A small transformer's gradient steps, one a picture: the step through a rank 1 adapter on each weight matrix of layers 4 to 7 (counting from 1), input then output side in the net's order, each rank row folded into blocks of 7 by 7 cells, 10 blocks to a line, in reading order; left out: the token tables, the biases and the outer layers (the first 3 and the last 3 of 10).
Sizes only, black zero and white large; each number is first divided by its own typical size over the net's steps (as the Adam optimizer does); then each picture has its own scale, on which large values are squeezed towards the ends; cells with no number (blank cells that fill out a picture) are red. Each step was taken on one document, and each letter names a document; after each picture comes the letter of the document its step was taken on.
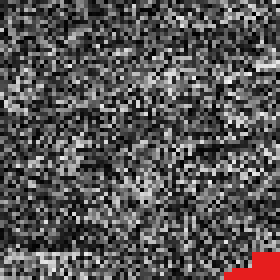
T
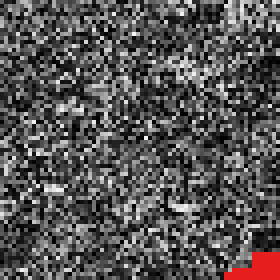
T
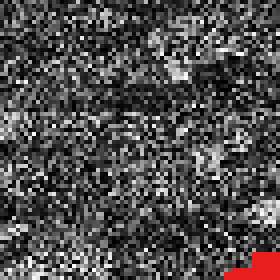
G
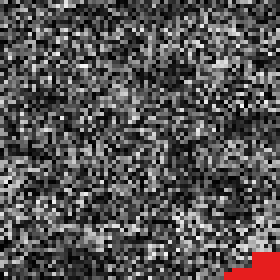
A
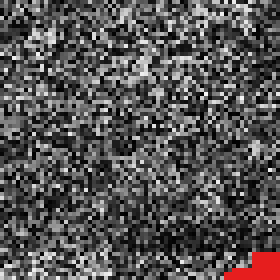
T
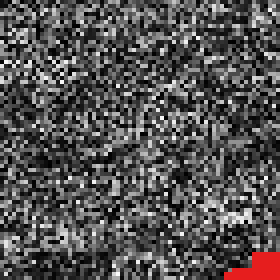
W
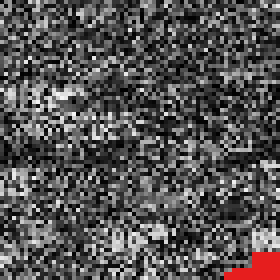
W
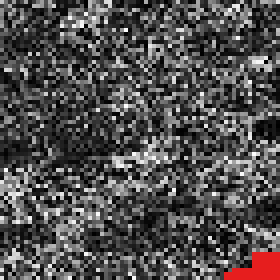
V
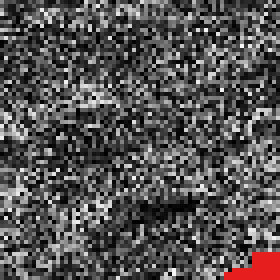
V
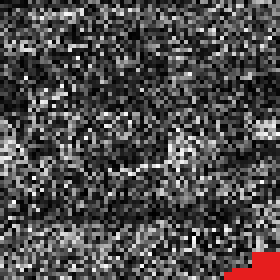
G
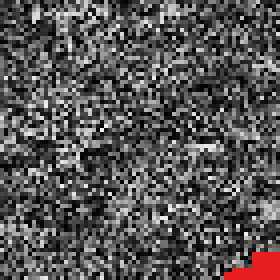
W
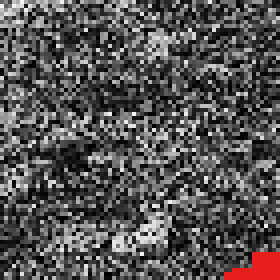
W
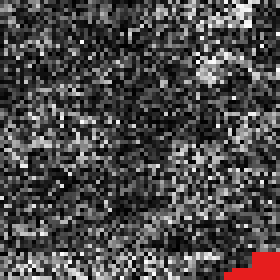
G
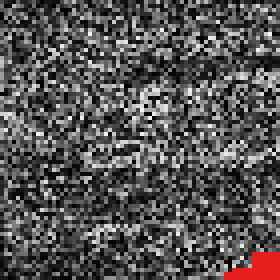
A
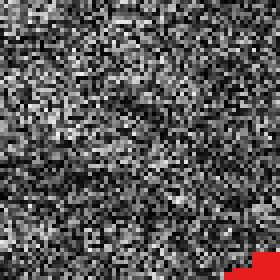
W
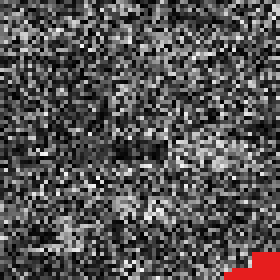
T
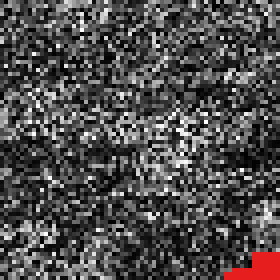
G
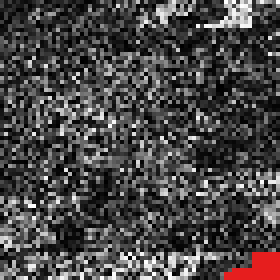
G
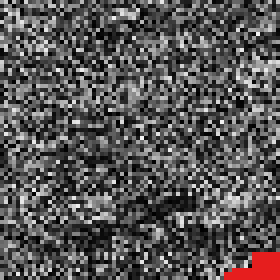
V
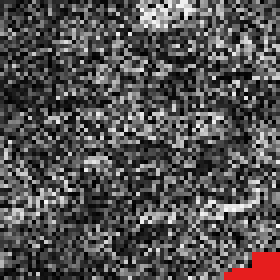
A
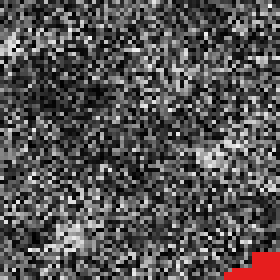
T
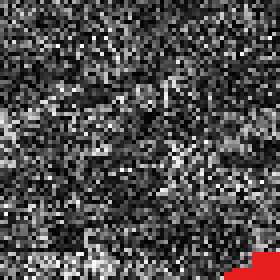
G
